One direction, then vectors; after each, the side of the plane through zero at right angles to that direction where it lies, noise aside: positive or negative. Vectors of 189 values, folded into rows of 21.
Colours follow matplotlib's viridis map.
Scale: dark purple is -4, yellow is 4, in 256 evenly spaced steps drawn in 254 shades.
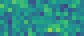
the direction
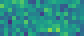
positive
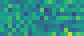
negative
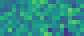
negative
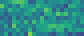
positive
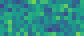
negative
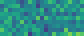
negative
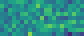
positive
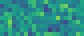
negative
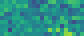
positive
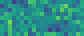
negative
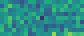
negative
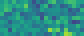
positive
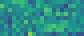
positive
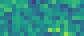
positive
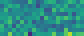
negative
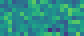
negative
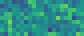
negative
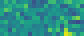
positive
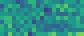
negative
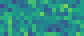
negative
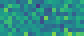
negative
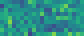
negative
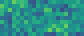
positive
